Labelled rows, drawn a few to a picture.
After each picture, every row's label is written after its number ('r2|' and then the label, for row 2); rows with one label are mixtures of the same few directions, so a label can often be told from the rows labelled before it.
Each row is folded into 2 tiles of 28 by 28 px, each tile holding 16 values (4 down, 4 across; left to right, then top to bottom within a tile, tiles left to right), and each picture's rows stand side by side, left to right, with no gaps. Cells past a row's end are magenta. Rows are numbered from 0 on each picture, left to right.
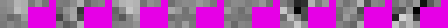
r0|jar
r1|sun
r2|jar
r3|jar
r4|jar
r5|jar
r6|sun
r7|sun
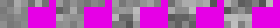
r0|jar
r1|jar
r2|sun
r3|jar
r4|jar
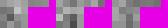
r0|jar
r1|sun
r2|sun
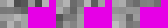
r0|jar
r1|jar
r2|sun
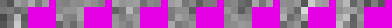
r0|sun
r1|sun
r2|jar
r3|sun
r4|jar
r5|sun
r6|sun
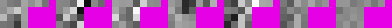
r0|sun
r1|sun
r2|sun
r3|jar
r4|sun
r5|sun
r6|jar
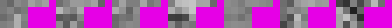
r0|sun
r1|jar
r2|jar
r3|jar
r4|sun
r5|sun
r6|jar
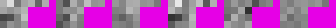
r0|jar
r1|sun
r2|jar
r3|jar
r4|sun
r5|sun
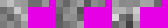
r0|jar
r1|sun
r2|sun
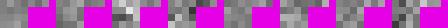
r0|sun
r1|sun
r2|jar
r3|sun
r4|jar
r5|jar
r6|sun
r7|sun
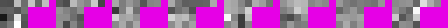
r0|sun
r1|jar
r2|jar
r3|jar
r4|sun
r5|jar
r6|jar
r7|sun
